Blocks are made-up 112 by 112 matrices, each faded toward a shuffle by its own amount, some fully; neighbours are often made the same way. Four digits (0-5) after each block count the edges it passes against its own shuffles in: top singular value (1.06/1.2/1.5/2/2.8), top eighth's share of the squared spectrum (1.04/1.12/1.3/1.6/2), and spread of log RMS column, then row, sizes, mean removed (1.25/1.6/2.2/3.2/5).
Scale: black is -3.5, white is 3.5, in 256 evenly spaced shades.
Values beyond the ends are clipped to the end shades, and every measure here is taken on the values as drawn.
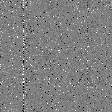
4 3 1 1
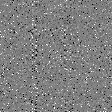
3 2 1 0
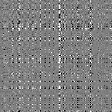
5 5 4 4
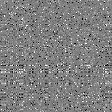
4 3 1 2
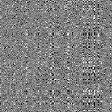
5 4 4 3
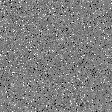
1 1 0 0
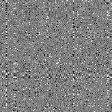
4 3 2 2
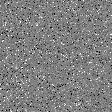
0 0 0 0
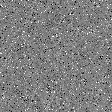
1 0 0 0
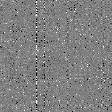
4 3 2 1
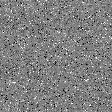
2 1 0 0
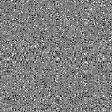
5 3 2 2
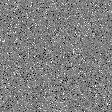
2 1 0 0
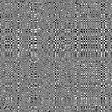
5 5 4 3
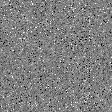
1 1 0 0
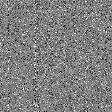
1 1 2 0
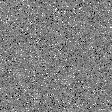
0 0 0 0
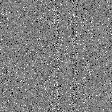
1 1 2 0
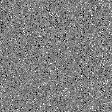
1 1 2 0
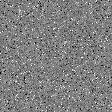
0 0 0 0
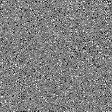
1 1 1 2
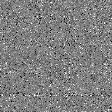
1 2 2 2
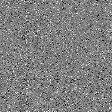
1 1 1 1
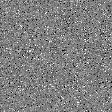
1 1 1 1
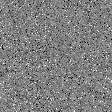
0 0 1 0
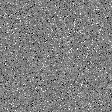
0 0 0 0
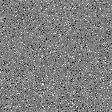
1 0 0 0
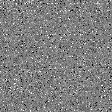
1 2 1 2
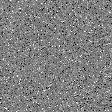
0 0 0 0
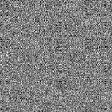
4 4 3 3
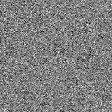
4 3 2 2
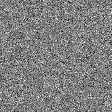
2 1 0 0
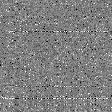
4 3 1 2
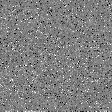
2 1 0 0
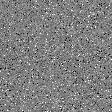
2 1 0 0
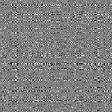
5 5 3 4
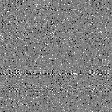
4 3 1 3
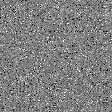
3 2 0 1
